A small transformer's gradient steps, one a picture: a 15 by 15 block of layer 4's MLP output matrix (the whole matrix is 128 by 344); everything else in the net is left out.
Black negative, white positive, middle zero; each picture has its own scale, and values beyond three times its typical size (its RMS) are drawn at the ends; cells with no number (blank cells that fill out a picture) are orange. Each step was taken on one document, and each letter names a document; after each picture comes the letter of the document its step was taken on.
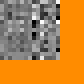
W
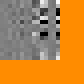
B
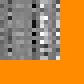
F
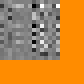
F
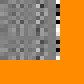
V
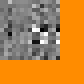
W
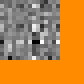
W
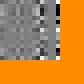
V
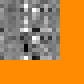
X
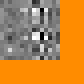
X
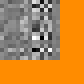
X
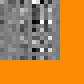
X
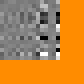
B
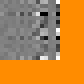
B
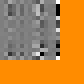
V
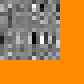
F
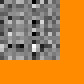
W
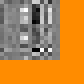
X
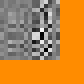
X
